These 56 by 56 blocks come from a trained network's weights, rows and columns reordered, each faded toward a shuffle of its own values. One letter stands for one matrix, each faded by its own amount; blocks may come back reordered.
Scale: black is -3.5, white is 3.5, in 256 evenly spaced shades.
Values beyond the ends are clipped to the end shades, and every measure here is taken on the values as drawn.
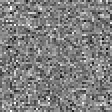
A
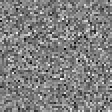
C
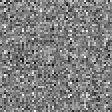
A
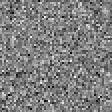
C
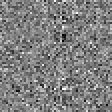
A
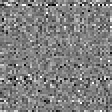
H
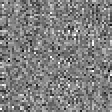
A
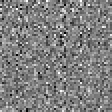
A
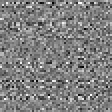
H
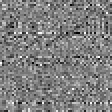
H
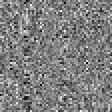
A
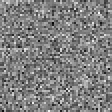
C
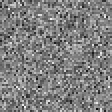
C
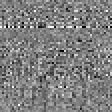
H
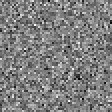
C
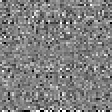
H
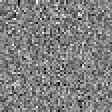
A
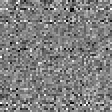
H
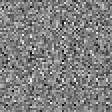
A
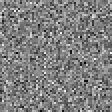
C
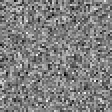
C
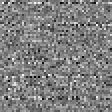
H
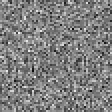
C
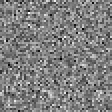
C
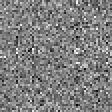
A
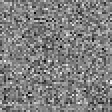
C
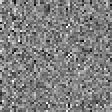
A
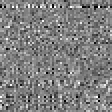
H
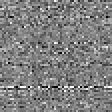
H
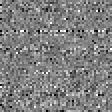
H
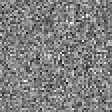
C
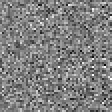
A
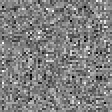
A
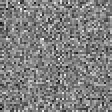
C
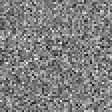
C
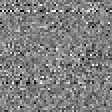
H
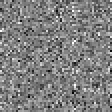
A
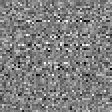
H
